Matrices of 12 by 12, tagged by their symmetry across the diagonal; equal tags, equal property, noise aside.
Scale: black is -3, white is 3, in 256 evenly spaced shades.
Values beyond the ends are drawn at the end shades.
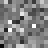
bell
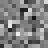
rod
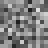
rod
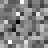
bell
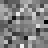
rod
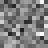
bell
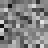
bell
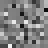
rod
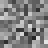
bell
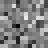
rod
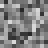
rod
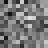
bell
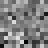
bell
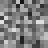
rod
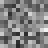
bell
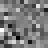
bell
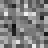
rod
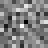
rod
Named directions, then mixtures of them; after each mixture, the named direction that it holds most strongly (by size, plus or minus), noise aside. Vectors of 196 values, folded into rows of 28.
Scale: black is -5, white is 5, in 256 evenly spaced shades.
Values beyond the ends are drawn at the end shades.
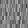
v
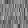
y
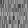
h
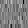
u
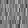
v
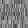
y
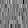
u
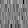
u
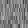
y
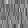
y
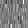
u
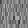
v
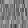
y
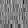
u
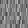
v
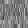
y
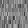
h
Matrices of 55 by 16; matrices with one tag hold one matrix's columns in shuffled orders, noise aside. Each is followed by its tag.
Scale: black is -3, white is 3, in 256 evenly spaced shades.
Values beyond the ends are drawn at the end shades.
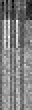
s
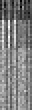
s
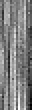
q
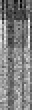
s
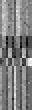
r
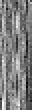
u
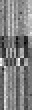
r
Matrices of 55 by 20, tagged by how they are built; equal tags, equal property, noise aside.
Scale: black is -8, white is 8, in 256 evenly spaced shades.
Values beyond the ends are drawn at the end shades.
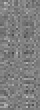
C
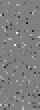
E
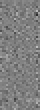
C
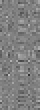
C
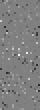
E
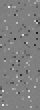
E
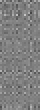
C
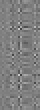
C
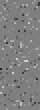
E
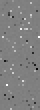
E
